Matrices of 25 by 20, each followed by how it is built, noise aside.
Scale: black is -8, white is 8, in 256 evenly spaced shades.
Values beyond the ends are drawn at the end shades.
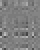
low rank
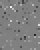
sparse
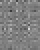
low rank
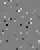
sparse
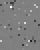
sparse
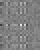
low rank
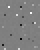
sparse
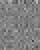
low rank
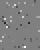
sparse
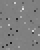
sparse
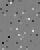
sparse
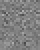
low rank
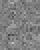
low rank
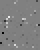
sparse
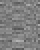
low rank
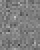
low rank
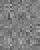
low rank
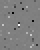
sparse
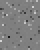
sparse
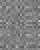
low rank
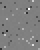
sparse
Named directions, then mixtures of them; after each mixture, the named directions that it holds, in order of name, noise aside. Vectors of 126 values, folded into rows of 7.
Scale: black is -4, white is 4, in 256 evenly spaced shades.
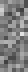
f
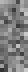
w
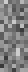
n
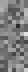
f, w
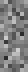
f, n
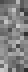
w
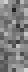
n, w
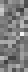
f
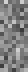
n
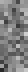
w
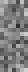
f, n, w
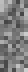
f, w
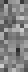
n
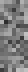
w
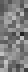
f, w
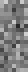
n, w
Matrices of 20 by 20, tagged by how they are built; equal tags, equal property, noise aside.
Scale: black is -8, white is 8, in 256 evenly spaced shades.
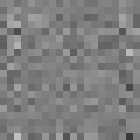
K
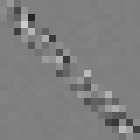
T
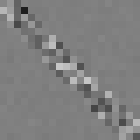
T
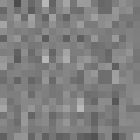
K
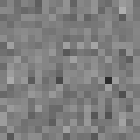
K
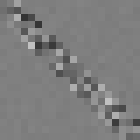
T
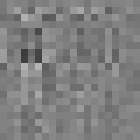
K
